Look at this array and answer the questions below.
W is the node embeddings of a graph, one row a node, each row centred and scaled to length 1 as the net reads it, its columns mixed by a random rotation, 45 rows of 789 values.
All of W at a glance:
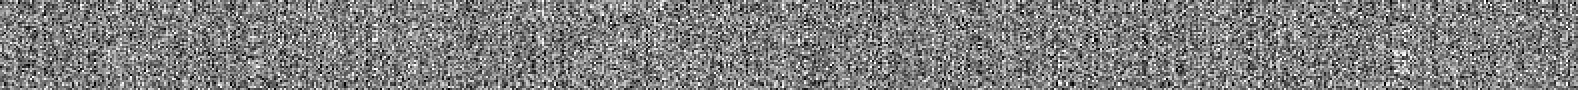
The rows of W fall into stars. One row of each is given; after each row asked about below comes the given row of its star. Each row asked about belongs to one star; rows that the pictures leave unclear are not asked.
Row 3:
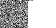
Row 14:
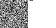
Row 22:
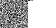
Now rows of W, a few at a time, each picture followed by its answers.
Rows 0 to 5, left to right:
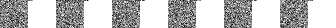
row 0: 22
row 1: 22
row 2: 3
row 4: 22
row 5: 22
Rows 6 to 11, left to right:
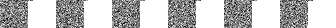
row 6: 3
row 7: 22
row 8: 14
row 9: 14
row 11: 3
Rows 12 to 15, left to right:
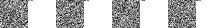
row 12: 22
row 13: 3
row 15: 22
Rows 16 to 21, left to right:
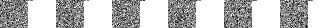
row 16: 3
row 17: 22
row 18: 3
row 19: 22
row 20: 22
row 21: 14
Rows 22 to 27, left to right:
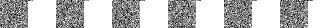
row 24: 22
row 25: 3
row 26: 3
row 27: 3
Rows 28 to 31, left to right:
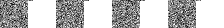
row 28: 14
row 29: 14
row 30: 3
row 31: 22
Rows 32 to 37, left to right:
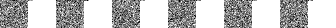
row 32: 3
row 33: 3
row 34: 22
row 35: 3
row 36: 3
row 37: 22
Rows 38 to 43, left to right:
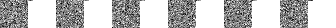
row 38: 14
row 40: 3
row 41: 3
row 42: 22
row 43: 3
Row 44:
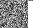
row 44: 14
